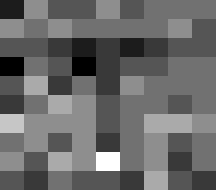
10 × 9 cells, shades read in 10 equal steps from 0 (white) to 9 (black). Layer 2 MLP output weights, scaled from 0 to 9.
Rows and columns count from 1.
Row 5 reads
6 3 7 5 7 4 5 5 5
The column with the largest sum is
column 1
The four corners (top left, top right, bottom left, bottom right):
8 5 6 7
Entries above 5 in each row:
4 1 9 6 3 3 1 3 2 7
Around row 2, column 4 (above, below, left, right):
6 8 4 5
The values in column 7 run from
3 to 7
